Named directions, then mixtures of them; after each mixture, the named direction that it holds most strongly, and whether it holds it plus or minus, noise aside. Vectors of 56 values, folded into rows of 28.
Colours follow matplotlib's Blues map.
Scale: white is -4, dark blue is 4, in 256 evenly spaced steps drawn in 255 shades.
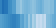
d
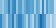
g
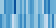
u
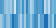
u, minus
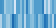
u, minus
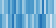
g, plus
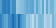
d, plus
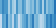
g, minus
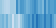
d, minus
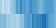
d, minus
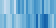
d, minus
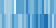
u, minus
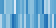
u, minus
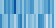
u, plus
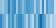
g, plus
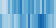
d, minus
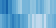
d, plus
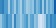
g, minus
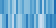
g, minus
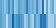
g, plus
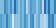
u, plus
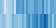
d, minus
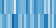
u, minus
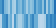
g, minus
